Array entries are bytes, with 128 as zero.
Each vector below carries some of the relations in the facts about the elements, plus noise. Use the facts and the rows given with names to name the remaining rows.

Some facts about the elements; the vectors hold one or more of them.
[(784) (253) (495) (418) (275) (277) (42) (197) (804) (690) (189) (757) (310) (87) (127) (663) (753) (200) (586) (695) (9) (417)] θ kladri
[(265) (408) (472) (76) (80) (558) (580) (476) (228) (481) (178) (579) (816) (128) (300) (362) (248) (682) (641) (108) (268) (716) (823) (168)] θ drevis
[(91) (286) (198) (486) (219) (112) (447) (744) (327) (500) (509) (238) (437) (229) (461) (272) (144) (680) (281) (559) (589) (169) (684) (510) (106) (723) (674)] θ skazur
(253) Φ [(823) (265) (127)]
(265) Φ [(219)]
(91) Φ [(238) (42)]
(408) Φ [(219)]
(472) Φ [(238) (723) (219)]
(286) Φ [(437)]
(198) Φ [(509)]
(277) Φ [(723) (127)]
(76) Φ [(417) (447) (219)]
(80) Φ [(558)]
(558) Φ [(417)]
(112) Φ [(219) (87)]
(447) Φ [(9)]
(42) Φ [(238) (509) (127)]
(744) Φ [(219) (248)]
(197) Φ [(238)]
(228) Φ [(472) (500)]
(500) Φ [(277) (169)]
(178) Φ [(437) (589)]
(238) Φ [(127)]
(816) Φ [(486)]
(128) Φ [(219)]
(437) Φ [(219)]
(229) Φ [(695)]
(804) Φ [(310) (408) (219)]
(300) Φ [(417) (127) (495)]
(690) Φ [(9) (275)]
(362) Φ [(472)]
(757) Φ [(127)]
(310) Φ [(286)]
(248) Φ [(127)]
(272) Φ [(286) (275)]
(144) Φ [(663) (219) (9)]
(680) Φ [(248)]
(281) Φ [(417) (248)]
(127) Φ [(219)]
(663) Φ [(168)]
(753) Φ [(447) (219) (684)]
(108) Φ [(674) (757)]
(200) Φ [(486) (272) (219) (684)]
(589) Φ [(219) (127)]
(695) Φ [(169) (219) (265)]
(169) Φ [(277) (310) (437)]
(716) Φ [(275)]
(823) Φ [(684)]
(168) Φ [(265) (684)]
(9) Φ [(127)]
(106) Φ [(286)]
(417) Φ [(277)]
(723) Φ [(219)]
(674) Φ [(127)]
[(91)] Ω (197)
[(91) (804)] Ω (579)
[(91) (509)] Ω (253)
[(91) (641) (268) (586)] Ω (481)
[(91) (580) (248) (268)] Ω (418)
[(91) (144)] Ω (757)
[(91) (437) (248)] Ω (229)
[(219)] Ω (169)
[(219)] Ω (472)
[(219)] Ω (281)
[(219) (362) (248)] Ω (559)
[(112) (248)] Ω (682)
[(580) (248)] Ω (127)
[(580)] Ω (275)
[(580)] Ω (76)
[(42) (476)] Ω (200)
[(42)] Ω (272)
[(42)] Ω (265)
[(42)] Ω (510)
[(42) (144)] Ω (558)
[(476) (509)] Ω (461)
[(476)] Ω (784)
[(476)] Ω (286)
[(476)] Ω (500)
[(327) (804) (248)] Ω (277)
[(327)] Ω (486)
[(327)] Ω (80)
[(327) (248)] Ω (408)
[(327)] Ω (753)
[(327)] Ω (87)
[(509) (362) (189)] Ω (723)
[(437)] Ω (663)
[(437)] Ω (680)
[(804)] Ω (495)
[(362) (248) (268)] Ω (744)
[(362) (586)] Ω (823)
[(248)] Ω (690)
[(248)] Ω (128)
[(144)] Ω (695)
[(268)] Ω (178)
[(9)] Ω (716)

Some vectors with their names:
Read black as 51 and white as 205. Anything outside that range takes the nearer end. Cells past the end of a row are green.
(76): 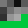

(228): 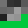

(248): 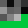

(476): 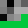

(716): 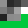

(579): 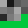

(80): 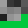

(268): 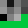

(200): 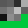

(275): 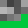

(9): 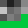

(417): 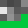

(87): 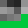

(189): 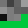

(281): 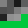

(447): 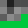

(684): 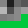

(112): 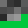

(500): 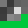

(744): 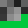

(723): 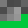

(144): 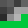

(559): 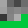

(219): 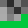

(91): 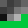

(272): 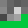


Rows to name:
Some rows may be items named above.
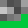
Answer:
(275)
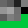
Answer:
(277)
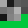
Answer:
(579)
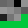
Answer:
(690)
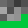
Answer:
(589)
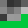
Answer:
(168)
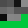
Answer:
(804)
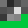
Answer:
(500)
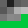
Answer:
(265)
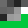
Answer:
(300)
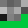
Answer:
(784)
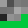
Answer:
(510)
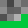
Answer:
(509)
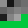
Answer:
(641)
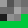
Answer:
(510)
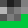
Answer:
(9)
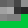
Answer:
(127)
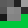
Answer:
(253)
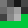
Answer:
(128)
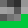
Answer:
(87)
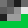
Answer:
(300)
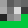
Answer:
(461)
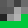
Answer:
(144)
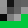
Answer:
(327)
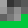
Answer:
(486)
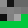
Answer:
(641)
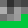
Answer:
(238)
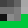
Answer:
(42)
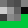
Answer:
(495)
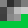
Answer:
(558)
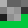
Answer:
(481)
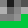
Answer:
(684)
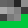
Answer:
(663)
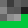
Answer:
(437)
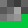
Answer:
(723)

